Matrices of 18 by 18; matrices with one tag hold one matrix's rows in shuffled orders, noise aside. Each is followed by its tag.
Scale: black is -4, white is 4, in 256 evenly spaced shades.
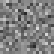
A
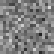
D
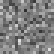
D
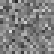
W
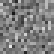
W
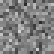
D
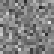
D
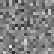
W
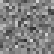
A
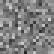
D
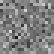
W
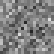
D
